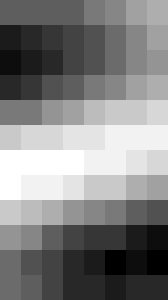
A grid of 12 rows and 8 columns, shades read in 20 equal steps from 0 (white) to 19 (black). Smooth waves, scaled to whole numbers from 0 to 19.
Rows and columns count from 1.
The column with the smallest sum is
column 8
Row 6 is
4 3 3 2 2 1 1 1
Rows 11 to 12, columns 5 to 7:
17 19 18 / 16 17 16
